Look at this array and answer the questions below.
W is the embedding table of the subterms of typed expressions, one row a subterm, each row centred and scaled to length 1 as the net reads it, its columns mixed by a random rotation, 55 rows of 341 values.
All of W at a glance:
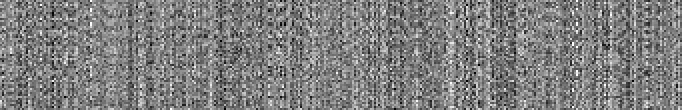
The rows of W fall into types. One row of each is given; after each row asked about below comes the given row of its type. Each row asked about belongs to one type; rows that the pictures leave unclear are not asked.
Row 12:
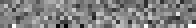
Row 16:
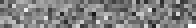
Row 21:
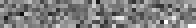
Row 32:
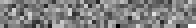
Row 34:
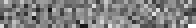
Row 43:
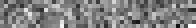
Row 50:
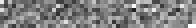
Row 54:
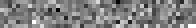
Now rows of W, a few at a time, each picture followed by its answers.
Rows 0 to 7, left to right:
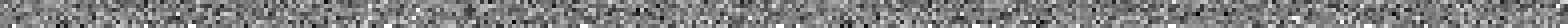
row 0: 12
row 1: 32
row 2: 16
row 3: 54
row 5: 12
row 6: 21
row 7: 32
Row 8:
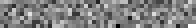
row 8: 32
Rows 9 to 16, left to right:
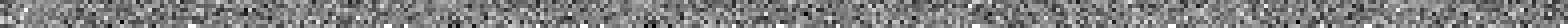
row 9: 16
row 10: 54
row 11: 12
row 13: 32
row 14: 21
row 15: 43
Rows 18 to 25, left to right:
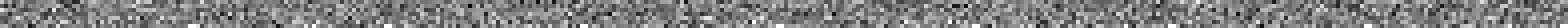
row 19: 34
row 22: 21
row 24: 16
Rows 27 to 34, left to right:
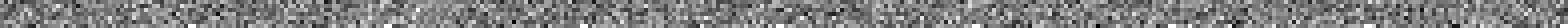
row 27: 50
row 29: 16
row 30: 43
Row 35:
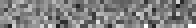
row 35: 12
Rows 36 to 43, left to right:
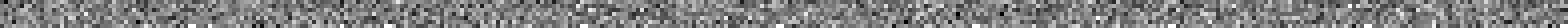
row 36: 43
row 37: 12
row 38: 32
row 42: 43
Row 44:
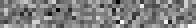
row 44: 54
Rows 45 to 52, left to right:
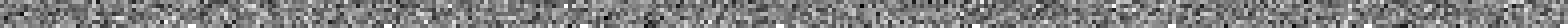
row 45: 21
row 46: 43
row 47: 43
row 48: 12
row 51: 32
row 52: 50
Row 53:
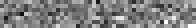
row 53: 21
